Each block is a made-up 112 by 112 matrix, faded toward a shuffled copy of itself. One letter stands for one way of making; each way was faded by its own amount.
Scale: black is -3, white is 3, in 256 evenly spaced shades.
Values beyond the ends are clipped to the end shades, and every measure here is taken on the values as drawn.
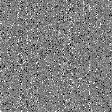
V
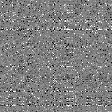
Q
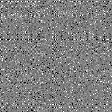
Q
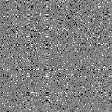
Q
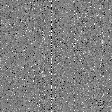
V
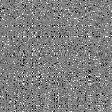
Q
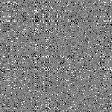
Q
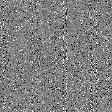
V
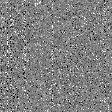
V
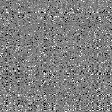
Q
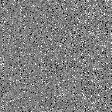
V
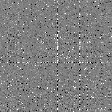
Q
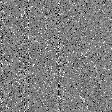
V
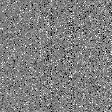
V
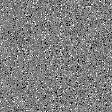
V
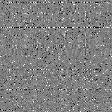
Q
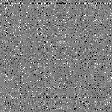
Q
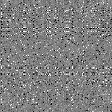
Q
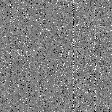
V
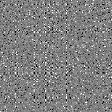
Q
